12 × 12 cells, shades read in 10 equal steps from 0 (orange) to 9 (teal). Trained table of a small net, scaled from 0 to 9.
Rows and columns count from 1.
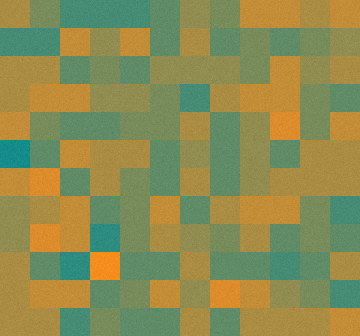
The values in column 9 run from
2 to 6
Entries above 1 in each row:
12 12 12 12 11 12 11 12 11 11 11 12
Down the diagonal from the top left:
3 7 6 4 5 6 3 3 3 7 5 2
